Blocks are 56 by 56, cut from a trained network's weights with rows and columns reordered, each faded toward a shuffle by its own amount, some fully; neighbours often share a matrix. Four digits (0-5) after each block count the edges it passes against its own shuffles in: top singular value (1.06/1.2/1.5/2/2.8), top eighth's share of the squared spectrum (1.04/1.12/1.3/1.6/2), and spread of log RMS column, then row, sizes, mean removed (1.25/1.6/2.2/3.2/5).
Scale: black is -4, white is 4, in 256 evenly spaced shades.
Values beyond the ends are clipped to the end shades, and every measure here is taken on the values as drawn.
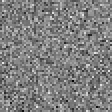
0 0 0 0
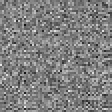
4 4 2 2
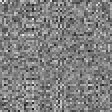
4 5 2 3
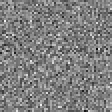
2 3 0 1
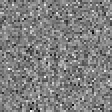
1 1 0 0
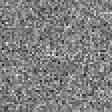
2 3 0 1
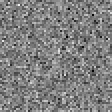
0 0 0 0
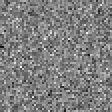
1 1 0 0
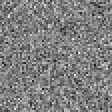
0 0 0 0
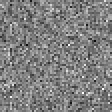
2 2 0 0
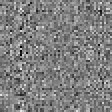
3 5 3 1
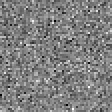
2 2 0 1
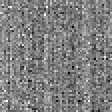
3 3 1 2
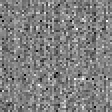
3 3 0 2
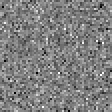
0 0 0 0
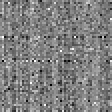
3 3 1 2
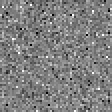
0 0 0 0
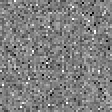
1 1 0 0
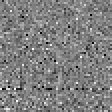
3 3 0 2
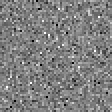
0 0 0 0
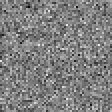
1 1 0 0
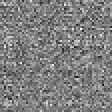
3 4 2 1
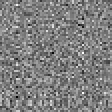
3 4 2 2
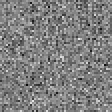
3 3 1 1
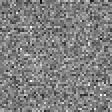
2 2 0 1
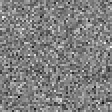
0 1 0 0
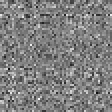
3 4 1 3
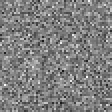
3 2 0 1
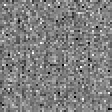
2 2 0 0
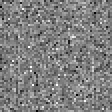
1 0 0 0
